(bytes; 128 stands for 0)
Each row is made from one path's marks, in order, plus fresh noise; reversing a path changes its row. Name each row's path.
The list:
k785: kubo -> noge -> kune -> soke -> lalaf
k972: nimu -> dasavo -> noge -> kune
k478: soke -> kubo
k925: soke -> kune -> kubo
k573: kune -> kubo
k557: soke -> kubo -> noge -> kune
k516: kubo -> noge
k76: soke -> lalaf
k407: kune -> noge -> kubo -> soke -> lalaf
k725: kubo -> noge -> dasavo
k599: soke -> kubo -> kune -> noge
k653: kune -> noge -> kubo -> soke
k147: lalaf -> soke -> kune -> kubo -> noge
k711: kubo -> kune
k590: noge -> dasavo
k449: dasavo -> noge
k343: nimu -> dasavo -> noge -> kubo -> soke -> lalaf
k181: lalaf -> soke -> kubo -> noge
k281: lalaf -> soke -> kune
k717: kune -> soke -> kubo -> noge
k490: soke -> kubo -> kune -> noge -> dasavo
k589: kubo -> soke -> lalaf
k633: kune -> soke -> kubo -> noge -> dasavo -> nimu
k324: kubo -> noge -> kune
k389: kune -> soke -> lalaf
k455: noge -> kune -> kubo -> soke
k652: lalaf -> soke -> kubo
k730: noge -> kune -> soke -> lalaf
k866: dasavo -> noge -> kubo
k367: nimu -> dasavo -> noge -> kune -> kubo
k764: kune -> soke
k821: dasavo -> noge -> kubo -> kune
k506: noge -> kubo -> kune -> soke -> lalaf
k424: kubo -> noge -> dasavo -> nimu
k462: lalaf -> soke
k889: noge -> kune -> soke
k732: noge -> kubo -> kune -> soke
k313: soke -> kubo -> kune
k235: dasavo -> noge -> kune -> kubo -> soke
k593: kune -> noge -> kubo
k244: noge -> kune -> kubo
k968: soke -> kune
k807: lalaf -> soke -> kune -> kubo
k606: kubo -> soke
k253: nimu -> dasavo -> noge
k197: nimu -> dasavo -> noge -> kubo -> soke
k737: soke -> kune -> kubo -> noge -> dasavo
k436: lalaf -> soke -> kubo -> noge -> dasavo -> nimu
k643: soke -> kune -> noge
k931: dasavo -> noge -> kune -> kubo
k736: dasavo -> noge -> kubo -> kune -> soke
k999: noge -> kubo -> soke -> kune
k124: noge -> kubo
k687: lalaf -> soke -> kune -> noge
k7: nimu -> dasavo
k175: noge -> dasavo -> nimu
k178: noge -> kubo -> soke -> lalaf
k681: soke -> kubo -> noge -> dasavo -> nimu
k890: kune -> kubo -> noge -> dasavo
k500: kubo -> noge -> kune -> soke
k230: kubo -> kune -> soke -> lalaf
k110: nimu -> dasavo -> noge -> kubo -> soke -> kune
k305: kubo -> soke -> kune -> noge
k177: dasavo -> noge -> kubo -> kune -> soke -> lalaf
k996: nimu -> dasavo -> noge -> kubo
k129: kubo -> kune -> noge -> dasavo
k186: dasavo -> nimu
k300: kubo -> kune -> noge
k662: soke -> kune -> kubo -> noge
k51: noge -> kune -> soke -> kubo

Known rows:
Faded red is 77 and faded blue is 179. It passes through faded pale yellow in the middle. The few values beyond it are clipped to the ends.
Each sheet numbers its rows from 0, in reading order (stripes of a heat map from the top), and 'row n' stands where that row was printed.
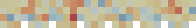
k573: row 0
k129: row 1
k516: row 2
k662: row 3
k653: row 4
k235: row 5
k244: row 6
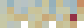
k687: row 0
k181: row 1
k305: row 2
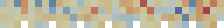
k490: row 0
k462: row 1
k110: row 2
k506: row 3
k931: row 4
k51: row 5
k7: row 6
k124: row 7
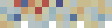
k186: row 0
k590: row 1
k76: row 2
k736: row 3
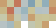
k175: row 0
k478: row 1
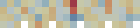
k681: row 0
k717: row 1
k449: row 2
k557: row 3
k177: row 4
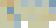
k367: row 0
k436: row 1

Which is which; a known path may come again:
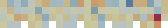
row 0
k807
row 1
k343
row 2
k643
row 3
k996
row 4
k968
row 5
k606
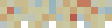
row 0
k506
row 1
k181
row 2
k324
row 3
k455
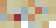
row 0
k711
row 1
k732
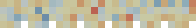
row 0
k736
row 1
k972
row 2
k785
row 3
k178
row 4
k230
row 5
k662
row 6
k599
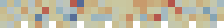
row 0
k681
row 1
k593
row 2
k186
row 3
k890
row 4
k500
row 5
k300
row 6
k51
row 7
k110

